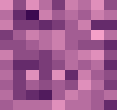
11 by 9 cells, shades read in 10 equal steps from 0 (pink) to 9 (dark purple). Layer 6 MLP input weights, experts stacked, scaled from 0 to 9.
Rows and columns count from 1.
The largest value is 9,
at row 2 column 3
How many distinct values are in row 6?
6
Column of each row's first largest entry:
5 3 4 1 9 4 2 6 2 4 9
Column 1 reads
1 3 2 6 5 2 4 3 4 3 4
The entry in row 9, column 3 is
4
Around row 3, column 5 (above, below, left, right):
4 2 7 4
